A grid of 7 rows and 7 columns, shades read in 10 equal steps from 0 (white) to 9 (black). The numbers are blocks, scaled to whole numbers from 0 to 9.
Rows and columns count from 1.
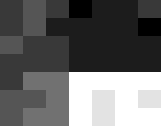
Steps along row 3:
up same up same same same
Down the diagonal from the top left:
7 6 7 8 0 0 0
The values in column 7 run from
0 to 9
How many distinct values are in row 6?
4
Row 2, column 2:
6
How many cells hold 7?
10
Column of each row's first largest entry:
4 7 4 4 1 1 1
